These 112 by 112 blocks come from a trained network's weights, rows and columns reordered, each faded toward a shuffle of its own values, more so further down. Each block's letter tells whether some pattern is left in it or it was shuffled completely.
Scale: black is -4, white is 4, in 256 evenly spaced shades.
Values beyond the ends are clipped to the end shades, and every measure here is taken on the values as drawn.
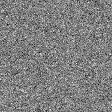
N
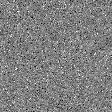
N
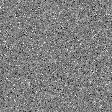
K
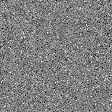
N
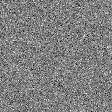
N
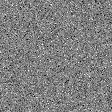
K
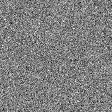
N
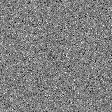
K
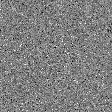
K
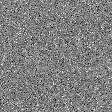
K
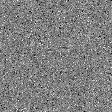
N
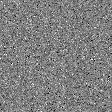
K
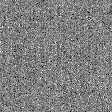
N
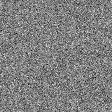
N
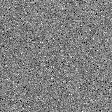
K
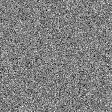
N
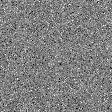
K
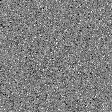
K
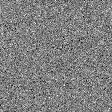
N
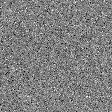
K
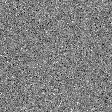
K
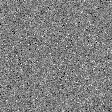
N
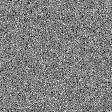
K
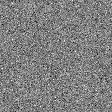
K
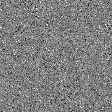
N
